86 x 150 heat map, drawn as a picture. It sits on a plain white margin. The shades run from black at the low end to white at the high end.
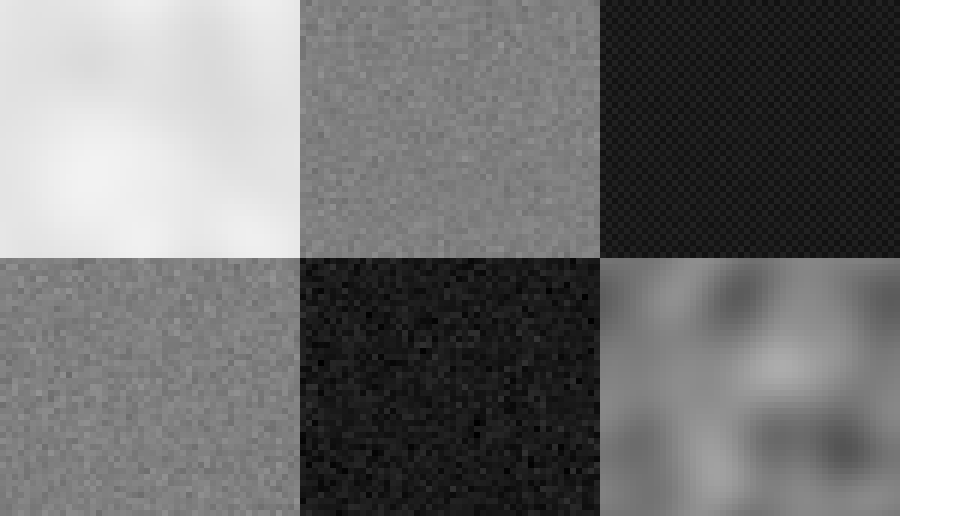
The table splits into 2 rows of 3 panels. Panel 1,1: very high, smooth, faint in contrast. Panel 1,2: middling, fine-grained, faint in contrast. Panel 1,3: very low, checkered, faint in contrast. Panel 2,1: middling, fine-grained, faint in contrast. Panel 2,2: very low, fine-grained, faint in contrast. Panel 2,3: middling, smooth.
